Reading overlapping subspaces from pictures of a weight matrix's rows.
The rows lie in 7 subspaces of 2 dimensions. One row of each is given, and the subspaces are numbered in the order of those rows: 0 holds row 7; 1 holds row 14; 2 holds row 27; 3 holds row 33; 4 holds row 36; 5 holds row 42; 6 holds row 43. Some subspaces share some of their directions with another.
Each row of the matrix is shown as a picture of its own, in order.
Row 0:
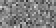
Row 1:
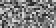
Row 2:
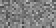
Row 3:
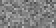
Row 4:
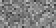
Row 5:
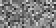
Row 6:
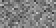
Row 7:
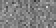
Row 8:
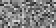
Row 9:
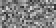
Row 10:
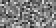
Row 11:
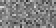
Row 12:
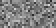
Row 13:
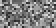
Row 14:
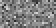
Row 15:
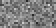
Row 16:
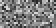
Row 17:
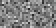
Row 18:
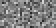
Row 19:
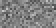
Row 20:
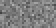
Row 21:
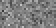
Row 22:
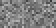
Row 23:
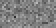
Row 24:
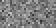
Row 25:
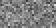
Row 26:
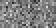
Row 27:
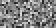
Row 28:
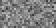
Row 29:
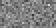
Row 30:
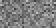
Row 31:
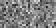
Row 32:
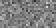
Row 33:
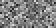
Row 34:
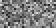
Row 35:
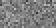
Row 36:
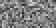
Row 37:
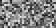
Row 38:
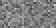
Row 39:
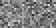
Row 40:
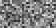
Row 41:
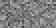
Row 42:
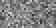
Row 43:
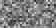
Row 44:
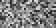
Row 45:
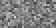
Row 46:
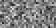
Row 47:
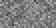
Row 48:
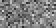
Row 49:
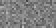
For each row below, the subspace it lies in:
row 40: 3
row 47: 3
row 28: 4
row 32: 0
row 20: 3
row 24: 5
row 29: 2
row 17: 2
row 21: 5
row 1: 4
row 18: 2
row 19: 4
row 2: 6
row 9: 4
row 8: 4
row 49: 6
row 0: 6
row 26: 0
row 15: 2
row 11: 6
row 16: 1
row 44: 5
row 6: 3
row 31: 0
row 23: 1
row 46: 3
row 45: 1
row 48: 5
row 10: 2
